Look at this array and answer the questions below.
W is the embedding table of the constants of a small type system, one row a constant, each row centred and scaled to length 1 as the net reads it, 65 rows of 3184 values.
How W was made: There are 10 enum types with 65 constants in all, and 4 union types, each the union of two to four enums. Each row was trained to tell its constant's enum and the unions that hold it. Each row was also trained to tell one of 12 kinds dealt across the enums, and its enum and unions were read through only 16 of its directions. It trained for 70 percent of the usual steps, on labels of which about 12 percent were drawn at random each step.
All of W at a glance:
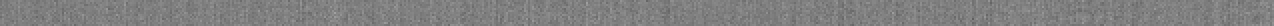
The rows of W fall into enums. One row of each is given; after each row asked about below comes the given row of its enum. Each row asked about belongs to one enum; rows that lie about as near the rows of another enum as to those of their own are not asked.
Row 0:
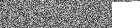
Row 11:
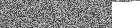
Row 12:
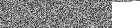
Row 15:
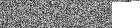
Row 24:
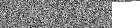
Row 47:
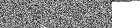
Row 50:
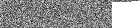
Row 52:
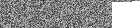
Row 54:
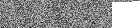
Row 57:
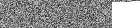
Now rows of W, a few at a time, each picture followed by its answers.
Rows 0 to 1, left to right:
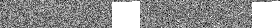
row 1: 47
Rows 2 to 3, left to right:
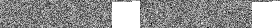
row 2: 15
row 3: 24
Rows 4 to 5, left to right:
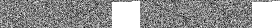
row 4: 57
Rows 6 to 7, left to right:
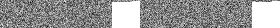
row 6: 57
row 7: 11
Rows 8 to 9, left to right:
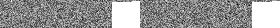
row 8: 12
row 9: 11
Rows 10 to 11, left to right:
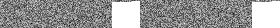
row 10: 50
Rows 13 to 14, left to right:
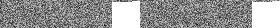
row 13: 54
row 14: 0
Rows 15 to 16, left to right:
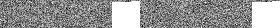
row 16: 54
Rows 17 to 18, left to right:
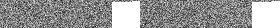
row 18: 11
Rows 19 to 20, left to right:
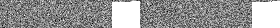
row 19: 15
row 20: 54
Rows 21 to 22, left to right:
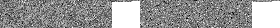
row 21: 24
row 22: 52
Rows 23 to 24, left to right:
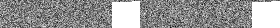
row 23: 0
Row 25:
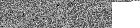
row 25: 24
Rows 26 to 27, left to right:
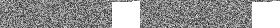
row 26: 54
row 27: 11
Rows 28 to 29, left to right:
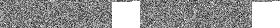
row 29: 52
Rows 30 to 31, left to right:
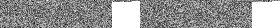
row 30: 47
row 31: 0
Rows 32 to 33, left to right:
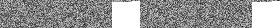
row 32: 12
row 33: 0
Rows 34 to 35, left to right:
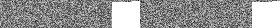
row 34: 15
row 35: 54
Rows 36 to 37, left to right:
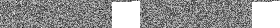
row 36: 50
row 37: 57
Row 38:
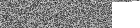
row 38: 0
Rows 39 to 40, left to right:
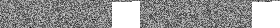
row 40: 15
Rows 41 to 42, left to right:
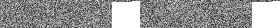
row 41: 50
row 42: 24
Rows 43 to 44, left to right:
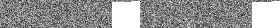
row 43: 15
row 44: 47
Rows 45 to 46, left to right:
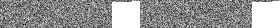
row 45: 11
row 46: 50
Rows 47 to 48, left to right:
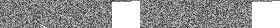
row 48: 57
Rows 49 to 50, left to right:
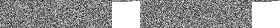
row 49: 12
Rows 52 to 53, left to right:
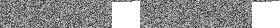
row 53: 52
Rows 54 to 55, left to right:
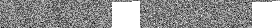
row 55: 54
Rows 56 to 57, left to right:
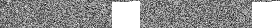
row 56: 11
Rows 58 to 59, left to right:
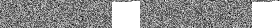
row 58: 12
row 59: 47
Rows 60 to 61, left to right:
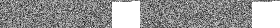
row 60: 15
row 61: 0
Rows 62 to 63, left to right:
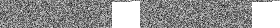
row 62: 57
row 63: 54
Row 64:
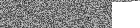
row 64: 50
